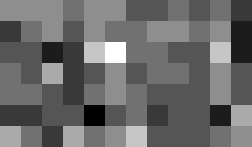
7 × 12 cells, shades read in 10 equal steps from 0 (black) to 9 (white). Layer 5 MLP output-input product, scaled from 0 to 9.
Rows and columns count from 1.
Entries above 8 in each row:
0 0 1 0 0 0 0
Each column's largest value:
6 5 6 6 7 9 7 5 5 4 7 6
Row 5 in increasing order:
2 3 3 3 3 3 4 4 4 4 5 5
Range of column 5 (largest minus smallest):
7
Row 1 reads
5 5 5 4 5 5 3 3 4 3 4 2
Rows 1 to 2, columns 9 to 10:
4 3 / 5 4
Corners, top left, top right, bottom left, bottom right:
5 2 6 5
